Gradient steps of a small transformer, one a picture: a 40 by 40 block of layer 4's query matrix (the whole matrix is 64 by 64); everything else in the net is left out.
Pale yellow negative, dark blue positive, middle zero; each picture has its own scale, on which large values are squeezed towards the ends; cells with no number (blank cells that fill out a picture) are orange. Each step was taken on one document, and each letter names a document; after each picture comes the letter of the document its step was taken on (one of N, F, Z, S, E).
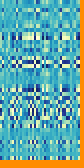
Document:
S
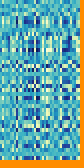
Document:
S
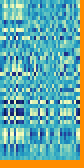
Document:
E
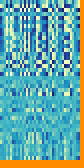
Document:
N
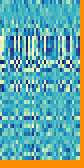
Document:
S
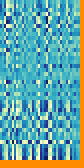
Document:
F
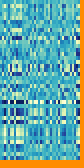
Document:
E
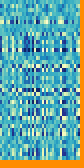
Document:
S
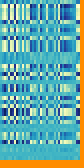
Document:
E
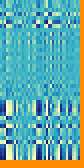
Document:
F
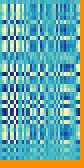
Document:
E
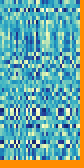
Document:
S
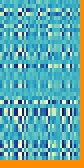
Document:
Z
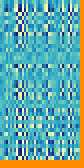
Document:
Z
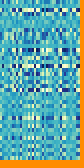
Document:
S
